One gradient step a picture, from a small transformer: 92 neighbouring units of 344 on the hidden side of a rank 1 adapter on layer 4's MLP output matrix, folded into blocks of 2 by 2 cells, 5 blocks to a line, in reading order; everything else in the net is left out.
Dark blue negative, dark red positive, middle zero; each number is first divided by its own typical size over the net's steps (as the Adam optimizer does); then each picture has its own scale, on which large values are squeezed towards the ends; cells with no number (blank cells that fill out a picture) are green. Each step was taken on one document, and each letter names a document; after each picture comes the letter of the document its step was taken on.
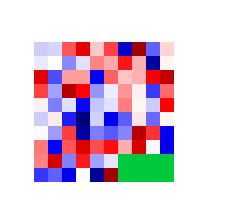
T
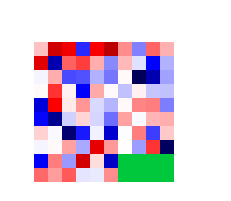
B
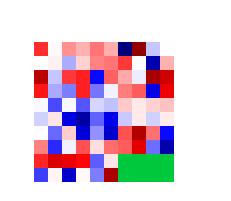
T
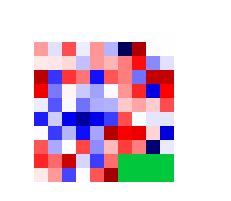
T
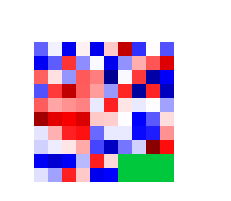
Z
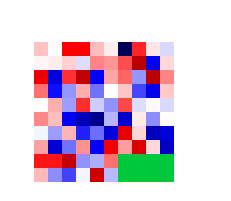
T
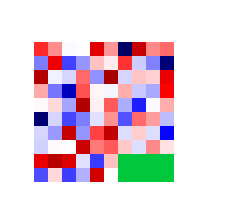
Z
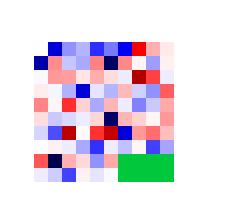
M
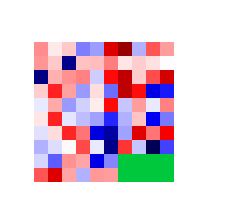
Z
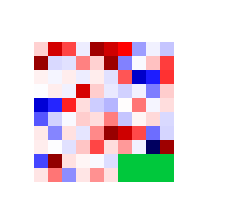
M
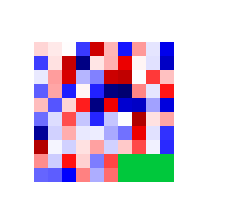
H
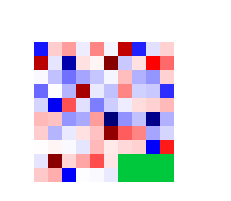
M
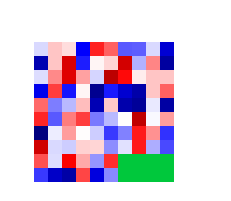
H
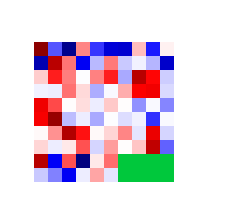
B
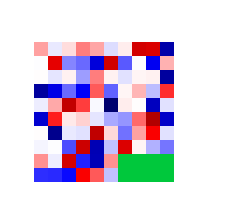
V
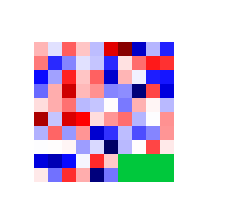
Z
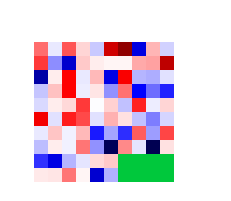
Z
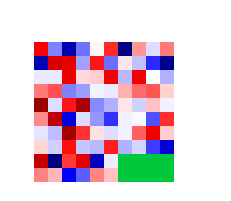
B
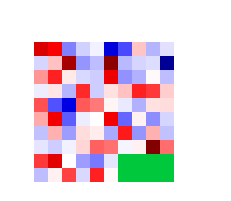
M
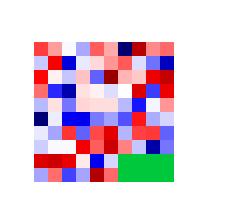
Z
